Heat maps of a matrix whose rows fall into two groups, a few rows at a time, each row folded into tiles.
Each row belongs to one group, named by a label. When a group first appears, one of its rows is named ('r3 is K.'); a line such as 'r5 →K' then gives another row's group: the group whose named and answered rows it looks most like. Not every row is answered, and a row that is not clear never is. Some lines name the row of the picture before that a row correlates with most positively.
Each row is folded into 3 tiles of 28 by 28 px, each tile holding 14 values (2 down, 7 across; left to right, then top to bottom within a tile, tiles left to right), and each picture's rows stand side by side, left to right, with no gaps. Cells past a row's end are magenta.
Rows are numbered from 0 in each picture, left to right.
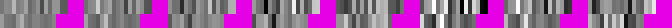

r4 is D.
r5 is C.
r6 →C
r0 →C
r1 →C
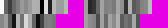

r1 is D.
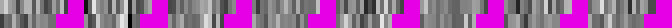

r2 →D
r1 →D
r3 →D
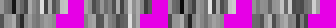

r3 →D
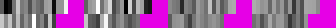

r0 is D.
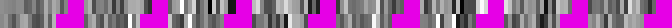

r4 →D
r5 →D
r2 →C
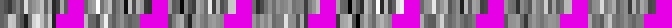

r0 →D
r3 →D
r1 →C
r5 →C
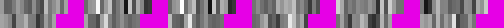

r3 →D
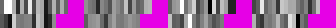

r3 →D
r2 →C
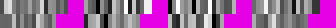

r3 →C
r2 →D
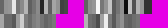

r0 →C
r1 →C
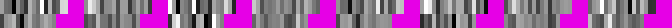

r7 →C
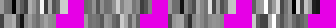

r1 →D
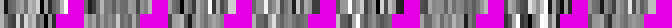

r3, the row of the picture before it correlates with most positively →3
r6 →D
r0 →D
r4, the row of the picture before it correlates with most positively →3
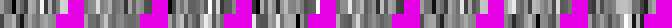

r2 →D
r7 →D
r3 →D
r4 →C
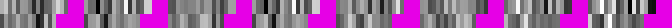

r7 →C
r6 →C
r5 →D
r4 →D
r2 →D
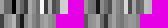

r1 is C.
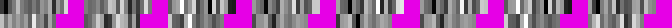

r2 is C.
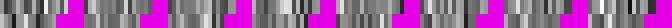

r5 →D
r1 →D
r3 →D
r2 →D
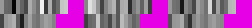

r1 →D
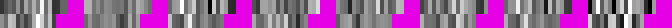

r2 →C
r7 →D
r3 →D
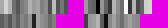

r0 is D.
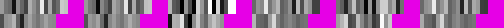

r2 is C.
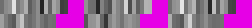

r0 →C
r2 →C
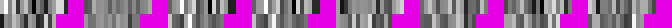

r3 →C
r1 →D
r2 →C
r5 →D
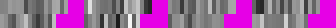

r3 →D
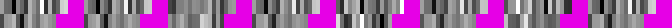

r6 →C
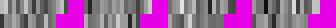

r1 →D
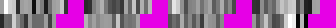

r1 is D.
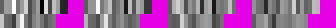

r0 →C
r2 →D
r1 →C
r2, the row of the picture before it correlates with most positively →0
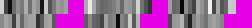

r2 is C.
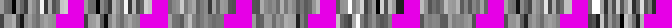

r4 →C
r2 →C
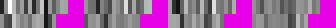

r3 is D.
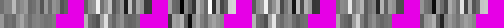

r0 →C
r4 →C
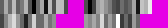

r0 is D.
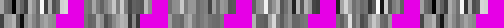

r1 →D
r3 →C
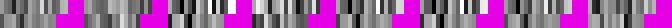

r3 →D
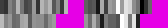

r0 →D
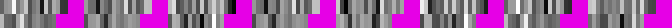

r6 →C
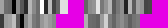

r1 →C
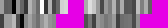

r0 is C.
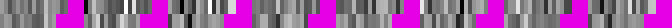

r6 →C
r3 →D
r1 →D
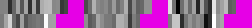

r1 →D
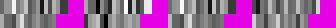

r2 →C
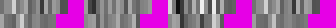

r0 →C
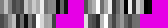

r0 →D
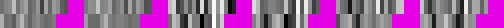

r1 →C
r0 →C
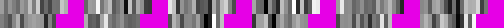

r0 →D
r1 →C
